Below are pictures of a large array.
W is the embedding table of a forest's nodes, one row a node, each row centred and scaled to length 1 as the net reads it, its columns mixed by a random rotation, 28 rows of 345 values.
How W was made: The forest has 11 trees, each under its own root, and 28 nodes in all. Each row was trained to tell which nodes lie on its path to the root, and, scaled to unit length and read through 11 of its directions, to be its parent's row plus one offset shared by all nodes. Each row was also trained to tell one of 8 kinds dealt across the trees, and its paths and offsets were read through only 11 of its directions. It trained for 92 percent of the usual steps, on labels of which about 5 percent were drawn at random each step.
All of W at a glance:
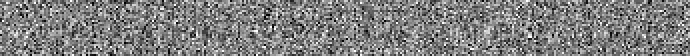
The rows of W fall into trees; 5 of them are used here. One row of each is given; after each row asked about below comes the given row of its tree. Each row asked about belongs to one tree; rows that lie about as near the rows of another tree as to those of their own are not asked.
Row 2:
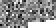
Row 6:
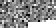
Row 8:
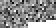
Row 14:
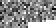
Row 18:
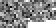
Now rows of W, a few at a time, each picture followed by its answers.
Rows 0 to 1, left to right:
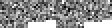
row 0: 18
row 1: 18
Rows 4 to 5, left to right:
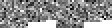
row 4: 6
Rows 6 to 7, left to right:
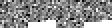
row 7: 6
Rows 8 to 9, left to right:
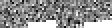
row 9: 6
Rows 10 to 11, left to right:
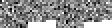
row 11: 18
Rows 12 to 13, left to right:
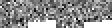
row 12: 2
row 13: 14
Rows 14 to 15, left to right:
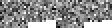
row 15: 2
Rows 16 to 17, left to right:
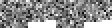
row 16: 2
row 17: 6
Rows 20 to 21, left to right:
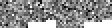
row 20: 2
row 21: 18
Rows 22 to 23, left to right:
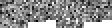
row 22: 8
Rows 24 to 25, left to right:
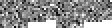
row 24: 14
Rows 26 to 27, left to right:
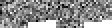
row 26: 8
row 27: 18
